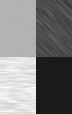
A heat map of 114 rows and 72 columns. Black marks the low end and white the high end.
It is made of 2 by 2 panels. Panel 1,1: high, checkered, faint in contrast. Panel 1,2: low, slanting down to the right, faint in contrast. Panel 2,1: very high, streaked across, faint in contrast. Panel 2,2: very low, flat.
